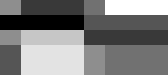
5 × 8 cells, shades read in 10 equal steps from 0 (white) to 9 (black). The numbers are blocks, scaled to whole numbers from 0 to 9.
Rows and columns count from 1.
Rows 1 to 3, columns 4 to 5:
7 5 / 9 6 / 2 7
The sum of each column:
29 20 20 20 26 23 23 23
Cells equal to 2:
3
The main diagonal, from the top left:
4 9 2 1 4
